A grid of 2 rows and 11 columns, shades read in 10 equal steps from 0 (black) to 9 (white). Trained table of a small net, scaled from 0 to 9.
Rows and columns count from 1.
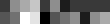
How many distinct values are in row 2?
8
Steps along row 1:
up up up down up down up same same same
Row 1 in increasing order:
1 2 2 2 2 2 2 5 5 6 7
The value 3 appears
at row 2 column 1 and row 2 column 6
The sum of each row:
36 48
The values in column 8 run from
2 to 5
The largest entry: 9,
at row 2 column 3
